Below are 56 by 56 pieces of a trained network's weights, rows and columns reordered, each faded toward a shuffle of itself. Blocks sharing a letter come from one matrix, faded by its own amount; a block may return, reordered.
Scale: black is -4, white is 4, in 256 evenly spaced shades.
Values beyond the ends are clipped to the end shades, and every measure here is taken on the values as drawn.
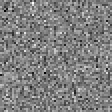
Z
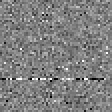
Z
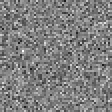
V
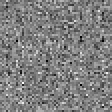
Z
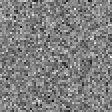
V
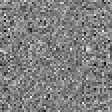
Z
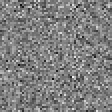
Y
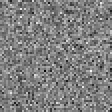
V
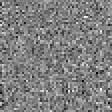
Z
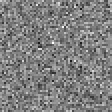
V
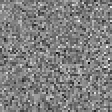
V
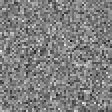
V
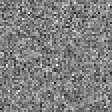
Y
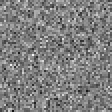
V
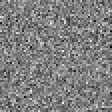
Y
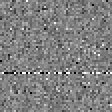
Z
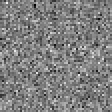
Y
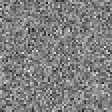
V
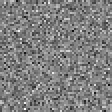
V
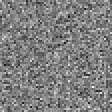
V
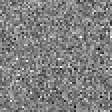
Y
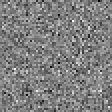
Z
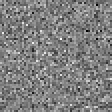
Y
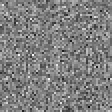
V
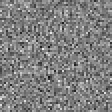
V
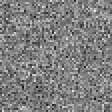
V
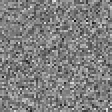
V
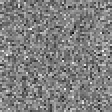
Y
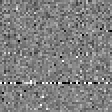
Z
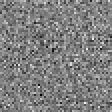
Y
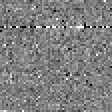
Z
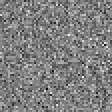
Y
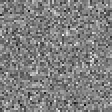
V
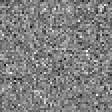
Y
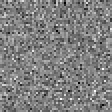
Y
